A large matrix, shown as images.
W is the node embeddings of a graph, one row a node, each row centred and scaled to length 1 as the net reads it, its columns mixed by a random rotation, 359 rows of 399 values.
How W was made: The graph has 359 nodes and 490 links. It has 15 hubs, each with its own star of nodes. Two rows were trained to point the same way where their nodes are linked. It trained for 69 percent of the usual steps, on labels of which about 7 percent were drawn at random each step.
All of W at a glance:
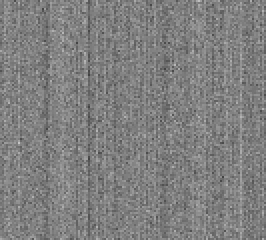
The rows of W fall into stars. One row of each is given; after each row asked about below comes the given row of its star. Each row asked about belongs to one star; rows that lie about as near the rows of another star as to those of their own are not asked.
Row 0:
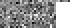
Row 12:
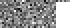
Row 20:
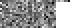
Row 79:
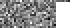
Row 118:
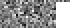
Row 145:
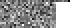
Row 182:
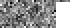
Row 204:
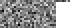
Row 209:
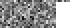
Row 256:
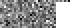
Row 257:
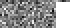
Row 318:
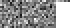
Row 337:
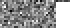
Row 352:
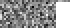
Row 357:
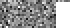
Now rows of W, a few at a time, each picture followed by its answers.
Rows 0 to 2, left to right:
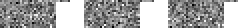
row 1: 0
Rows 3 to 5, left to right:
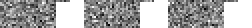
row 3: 182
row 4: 20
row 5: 12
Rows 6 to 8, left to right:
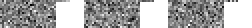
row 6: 357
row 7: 0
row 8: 182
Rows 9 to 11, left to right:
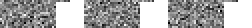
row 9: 209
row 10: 256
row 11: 318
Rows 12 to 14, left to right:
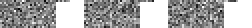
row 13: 318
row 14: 318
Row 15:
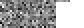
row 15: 352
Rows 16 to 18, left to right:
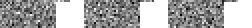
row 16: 257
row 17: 20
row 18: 337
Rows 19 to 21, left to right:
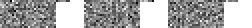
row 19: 337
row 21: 145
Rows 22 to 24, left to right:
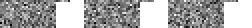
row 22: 209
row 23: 79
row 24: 20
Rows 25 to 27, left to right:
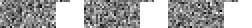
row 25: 12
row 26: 357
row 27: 0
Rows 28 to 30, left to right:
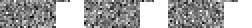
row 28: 0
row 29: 20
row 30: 0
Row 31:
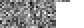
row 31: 257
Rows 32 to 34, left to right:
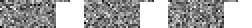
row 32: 79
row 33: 209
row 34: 20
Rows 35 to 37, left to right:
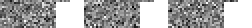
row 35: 0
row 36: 357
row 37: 79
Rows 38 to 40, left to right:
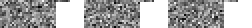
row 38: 12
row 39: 0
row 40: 0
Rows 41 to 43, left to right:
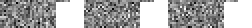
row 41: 0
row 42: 0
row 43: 352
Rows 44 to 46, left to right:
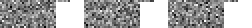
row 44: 352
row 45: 318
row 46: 257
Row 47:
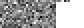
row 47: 209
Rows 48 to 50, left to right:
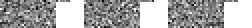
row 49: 318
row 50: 209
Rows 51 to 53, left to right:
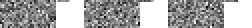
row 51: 352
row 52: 204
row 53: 318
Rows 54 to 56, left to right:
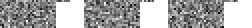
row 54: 318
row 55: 118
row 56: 337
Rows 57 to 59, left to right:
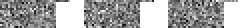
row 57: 337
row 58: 20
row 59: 0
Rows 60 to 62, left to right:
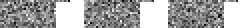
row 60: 79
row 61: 256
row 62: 256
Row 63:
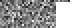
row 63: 145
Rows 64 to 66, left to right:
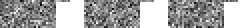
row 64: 145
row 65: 182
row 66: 357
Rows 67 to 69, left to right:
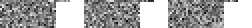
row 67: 0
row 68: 337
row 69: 145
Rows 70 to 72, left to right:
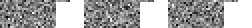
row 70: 145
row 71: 209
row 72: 118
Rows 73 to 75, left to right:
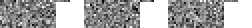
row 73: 318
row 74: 337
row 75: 118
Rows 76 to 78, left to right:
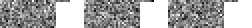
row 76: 357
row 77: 256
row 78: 209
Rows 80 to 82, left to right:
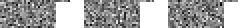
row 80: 20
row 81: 257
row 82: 204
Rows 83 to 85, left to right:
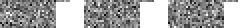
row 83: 352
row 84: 318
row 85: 357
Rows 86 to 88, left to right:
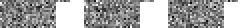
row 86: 12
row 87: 352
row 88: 118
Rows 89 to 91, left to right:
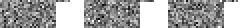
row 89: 204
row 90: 318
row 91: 79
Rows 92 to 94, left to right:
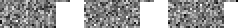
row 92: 318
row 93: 12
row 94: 20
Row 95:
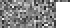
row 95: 204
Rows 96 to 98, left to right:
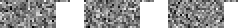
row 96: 352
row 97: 118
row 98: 357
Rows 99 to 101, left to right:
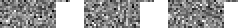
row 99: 318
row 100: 257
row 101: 318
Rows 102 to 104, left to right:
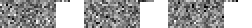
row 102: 182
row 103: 337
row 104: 182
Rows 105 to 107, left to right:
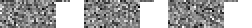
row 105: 79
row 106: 318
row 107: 318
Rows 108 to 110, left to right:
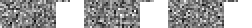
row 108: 20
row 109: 257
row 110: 204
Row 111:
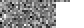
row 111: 209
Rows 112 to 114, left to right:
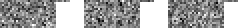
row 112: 182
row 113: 79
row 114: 0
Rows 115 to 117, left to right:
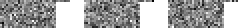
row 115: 337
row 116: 256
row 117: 79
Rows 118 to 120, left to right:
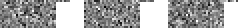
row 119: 79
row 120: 182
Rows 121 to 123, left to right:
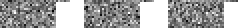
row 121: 12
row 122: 118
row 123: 79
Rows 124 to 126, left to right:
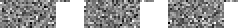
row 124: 118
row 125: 12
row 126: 209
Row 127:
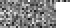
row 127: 257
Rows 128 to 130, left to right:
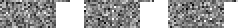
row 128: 20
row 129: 79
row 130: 337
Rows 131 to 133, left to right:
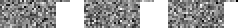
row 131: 337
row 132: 257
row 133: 20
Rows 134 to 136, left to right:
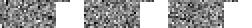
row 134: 357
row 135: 209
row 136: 182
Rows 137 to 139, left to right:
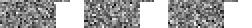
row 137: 256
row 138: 79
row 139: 318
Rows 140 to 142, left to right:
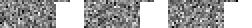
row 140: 357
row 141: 79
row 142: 145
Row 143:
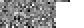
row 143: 0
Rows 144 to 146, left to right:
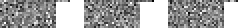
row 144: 256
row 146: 145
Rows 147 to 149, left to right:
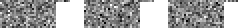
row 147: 12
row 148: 20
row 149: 118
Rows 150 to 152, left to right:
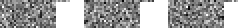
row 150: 352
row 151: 20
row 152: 357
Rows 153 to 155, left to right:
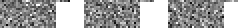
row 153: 318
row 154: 318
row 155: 352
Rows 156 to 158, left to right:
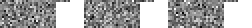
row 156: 79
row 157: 209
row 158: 79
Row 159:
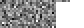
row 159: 257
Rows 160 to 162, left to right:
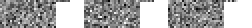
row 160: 257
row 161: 0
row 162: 12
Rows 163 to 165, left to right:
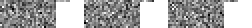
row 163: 352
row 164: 209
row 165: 257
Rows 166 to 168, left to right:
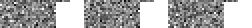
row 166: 337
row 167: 337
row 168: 337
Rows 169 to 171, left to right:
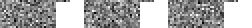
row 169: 204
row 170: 318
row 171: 257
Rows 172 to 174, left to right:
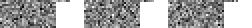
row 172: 318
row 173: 204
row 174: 182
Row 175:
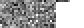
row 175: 337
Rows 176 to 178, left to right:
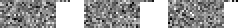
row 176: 182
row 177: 118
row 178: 209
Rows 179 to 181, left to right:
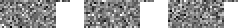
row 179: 20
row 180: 182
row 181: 204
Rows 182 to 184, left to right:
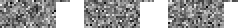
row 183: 257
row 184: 209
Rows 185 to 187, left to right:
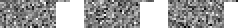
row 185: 12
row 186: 204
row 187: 0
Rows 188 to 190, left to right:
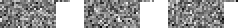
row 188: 0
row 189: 0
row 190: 256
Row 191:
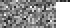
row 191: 204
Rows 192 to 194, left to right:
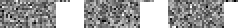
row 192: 79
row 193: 182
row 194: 337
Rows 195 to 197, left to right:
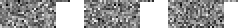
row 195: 337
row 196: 79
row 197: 352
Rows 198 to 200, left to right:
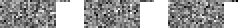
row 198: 204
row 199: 337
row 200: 256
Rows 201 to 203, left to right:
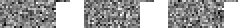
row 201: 337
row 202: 257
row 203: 0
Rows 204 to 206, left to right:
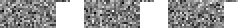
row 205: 118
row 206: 118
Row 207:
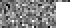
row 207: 145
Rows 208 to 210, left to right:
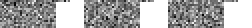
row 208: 145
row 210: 257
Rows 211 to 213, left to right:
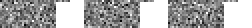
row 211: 145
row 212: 357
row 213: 257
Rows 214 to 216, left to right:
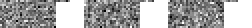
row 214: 337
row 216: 182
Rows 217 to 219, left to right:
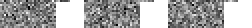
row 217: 79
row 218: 318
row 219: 209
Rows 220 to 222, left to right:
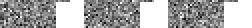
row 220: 357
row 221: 337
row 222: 145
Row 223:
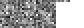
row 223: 257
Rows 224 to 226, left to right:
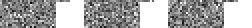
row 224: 145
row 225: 204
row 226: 204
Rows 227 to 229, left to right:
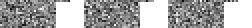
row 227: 256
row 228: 204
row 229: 118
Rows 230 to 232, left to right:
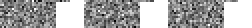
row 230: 182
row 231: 357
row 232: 118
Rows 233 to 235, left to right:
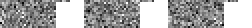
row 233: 209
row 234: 0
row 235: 182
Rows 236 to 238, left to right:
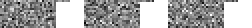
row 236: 0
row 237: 318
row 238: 209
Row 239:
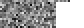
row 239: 0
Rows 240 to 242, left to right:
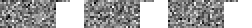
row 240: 145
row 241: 182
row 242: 257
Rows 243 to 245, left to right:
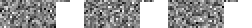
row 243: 318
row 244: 204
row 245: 118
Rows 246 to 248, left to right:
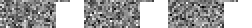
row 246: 0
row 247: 20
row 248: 182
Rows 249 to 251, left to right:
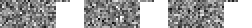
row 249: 352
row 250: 118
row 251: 12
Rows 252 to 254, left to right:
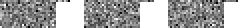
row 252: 20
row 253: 79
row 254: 20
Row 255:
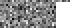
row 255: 318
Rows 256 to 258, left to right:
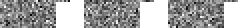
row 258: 337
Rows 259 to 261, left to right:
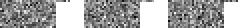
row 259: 79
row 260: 357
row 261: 20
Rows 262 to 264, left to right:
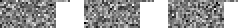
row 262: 182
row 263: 209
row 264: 118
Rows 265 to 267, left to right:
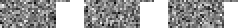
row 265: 20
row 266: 118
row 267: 318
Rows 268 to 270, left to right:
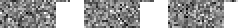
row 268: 118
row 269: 20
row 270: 352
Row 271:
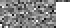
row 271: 337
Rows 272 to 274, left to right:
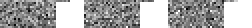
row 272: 0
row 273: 209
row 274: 352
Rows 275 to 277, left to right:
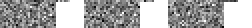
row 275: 204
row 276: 182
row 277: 337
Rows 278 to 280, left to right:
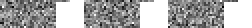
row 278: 352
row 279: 357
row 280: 79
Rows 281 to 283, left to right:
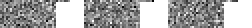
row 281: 204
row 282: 318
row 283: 256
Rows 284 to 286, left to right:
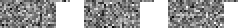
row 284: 257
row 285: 0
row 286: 145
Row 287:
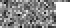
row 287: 20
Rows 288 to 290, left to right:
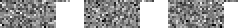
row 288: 352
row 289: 118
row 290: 118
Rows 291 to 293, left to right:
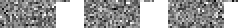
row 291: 257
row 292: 182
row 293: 256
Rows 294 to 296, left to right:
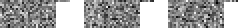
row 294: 352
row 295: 337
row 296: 182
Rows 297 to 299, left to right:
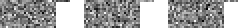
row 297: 337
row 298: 352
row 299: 20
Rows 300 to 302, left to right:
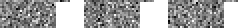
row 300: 204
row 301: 12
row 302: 20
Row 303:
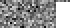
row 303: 182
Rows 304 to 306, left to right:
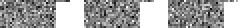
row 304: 12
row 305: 12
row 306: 257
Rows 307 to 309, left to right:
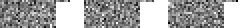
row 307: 0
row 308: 257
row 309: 256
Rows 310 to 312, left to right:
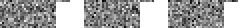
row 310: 12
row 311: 257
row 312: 145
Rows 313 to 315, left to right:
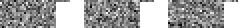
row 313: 12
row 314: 0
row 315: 209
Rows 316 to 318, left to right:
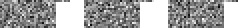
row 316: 209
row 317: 257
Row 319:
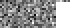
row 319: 257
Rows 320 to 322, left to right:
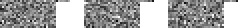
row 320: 352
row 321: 256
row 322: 0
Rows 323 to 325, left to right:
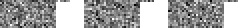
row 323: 12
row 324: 79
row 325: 145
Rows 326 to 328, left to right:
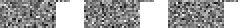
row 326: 118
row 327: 12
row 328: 182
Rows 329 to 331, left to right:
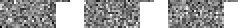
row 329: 79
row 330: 12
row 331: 145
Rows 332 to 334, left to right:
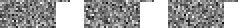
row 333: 182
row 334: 118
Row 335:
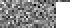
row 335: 204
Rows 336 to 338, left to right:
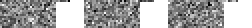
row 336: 118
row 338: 357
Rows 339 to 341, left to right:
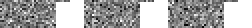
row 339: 79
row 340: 79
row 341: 12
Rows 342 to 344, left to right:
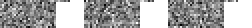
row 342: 0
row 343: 182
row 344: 257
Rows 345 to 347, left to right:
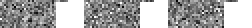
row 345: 12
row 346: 337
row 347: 318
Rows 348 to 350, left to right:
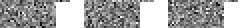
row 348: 204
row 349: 118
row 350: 118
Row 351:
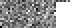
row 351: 79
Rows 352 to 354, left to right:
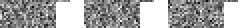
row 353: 337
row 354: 337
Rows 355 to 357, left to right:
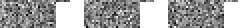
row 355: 337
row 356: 357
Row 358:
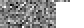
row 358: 256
